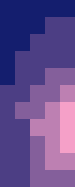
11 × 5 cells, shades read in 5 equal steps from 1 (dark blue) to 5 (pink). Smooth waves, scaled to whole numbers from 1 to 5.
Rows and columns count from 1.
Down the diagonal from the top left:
1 1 2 2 3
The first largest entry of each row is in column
1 4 3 2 4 5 5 5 5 4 3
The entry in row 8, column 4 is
4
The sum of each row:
5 7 8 9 11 14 17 17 16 15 13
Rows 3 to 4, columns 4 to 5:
2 2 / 2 2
